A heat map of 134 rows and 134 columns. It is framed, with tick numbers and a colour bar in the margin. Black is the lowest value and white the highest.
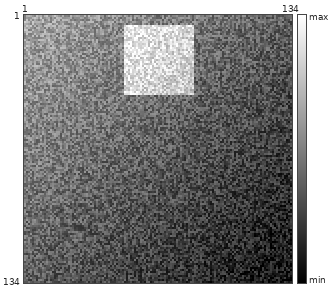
Slope: up to the top left. Ninth with the lowest average: bottom right. Ninth with the highest average: top middle. Odd patch: higher, in the top middle.
